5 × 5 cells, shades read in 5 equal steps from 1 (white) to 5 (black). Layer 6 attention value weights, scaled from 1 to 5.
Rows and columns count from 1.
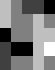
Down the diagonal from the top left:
2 3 3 2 3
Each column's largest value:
5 5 5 4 5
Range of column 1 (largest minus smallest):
3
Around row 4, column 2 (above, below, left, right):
3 3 4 5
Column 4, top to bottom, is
4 2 2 2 2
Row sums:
18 13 15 17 15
